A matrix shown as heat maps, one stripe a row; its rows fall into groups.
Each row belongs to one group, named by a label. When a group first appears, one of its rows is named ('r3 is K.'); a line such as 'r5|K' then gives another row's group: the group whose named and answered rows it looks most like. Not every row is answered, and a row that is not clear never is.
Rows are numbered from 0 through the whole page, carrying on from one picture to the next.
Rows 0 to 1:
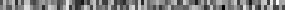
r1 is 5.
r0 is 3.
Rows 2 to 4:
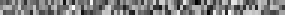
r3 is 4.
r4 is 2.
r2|3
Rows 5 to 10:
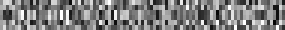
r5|4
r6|3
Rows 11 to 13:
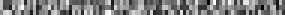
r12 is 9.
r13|4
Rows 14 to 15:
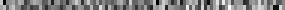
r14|9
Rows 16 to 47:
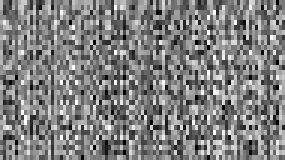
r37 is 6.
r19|2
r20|4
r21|4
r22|2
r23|4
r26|9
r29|4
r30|2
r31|6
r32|2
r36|2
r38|6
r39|3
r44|6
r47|9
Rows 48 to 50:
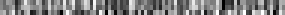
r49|6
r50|3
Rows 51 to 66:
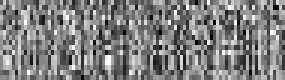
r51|3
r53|6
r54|2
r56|6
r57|4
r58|4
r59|9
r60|4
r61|9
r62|4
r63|4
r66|3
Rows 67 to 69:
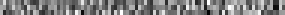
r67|3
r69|2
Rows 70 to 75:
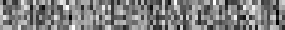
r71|2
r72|9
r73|4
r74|9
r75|4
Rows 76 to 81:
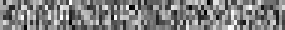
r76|6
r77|2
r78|5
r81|5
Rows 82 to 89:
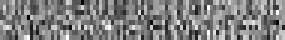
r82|3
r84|3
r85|6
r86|2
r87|4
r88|3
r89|2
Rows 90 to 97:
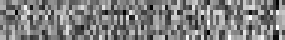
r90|5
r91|2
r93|2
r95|3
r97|3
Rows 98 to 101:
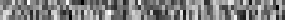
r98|5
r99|6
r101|4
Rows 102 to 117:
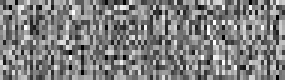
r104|4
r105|9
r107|3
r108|3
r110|6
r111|3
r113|6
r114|9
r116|9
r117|9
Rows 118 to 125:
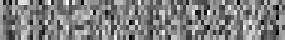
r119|5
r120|9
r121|6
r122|2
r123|5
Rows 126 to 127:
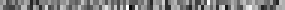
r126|3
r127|2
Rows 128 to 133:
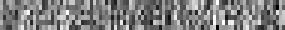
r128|6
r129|5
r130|2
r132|2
